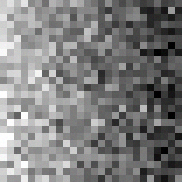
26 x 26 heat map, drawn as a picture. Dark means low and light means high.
No regular stripes run through it. No row or column stands out. On average the colour sits 50% of the way up the scale. Values rise toward the left. The grain is fine, like static.
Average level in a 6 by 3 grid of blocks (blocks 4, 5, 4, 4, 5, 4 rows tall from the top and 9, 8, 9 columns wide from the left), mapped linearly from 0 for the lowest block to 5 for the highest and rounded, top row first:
4 2 0 / 5 2 0 / 5 2 0 / 5 3 0 / 5 2 0 / 5 2 1
